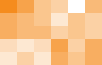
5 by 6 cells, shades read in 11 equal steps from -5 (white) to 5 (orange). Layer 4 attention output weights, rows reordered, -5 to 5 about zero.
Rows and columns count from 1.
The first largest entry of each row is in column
1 1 1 4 4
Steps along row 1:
down down down down up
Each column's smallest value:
-3 -3 -3 -3 -5 -1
